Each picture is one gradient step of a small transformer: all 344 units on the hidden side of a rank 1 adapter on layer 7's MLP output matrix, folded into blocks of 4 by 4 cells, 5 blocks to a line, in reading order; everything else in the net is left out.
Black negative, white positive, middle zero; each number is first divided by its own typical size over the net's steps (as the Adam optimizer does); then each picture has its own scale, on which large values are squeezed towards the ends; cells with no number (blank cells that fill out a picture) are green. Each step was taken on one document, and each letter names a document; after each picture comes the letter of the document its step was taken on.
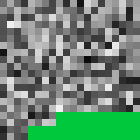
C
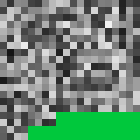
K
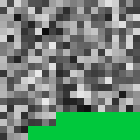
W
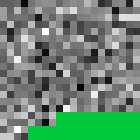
W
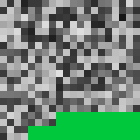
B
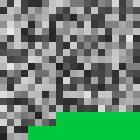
B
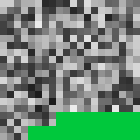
C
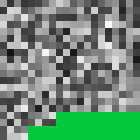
K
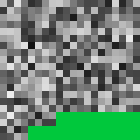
B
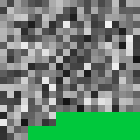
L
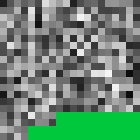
C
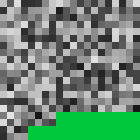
B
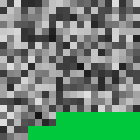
B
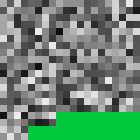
W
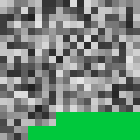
C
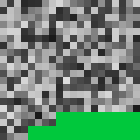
B
